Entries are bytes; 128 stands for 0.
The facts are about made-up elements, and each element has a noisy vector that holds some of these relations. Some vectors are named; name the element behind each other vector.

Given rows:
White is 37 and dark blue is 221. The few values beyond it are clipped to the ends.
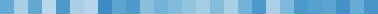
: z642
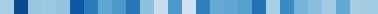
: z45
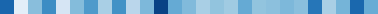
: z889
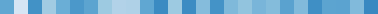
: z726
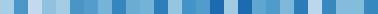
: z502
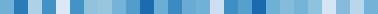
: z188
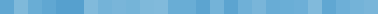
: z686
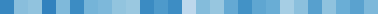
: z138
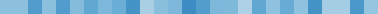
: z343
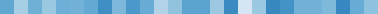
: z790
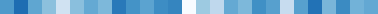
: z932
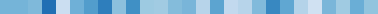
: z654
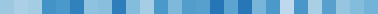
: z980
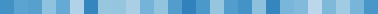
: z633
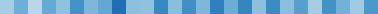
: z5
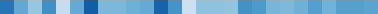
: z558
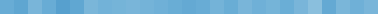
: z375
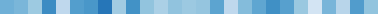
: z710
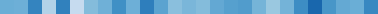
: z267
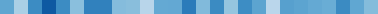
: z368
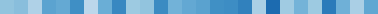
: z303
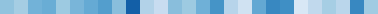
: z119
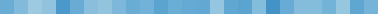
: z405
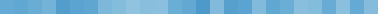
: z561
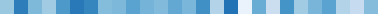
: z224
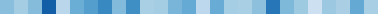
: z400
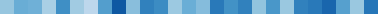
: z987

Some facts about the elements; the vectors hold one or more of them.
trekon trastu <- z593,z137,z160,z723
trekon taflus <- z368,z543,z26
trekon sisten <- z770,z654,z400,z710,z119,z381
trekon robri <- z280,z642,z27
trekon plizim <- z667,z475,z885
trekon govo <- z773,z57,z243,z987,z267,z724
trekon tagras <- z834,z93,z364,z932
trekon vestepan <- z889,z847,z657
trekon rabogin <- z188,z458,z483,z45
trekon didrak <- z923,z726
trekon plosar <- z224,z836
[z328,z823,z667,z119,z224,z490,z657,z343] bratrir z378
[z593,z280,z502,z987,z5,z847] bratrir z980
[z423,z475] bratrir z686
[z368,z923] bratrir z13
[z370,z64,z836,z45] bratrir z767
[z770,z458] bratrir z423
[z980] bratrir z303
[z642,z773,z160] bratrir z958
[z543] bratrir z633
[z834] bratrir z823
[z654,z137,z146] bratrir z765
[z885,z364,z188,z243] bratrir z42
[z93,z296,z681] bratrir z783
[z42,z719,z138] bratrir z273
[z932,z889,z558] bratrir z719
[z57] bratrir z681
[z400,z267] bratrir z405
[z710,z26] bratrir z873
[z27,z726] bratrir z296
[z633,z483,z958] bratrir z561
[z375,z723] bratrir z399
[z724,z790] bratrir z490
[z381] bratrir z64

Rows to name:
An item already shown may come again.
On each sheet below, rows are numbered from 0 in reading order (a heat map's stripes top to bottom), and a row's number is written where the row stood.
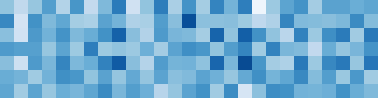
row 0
z847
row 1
z657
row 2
z280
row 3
z633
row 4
z280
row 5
z958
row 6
z790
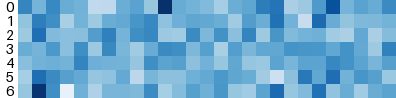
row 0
z243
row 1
z93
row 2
z483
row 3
z723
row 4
z160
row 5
z667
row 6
z834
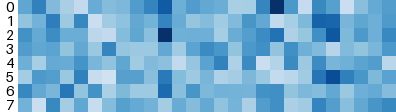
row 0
z364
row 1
z57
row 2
z243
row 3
z633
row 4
z490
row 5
z773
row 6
z42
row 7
z27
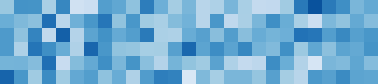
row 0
z773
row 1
z654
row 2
z724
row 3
z543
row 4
z381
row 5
z719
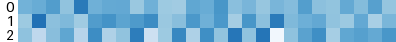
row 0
z378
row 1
z458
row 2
z847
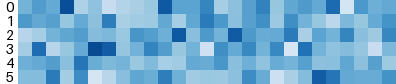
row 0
z885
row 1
z633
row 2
z593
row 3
z836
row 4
z378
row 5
z57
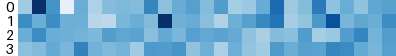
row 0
z834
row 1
z243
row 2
z370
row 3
z160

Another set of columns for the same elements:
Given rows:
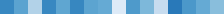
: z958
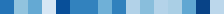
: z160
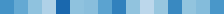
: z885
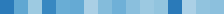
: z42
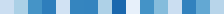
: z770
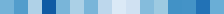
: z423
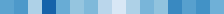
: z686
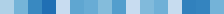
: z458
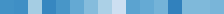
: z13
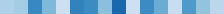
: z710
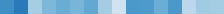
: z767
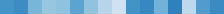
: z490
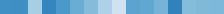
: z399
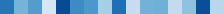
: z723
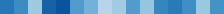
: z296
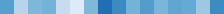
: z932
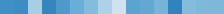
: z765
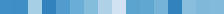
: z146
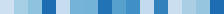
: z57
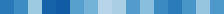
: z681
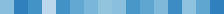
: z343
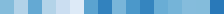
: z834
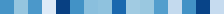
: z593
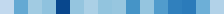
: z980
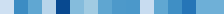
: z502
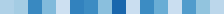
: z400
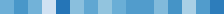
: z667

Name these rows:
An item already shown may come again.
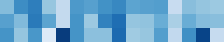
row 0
z45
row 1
z188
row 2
z593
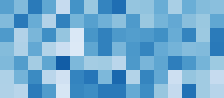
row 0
z188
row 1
z370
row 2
z93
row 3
z834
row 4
z303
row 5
z381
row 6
z543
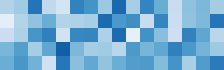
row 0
z119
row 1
z987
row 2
z770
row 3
z303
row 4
z667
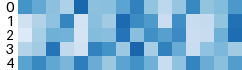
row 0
z885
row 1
z243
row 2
z724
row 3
z119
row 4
z558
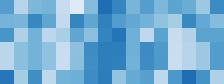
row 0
z364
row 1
z483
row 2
z889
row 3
z836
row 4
z836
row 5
z642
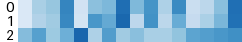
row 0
z267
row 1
z773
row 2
z475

